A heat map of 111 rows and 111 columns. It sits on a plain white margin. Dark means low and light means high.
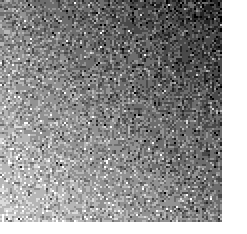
Ninth with the lowest average: top right. Slope: up to the bottom left. Ninth with the highest average: bottom left.
